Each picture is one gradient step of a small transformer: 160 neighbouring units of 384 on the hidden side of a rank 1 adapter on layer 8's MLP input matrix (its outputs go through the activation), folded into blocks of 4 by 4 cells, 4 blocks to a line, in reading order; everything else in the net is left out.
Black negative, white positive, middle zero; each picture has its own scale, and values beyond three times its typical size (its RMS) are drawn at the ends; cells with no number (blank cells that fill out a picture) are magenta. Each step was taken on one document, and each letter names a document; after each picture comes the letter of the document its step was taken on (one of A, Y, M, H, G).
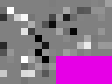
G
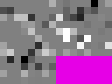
G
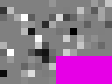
G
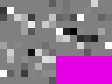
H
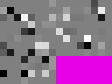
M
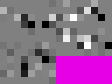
H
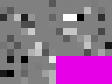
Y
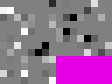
Y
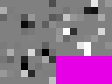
H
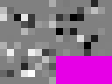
H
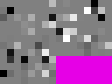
M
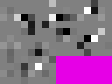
H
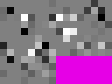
M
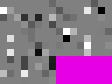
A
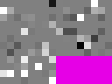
Y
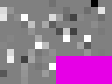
M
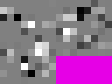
G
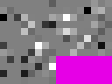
G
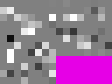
Y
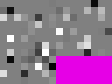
A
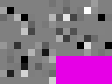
H
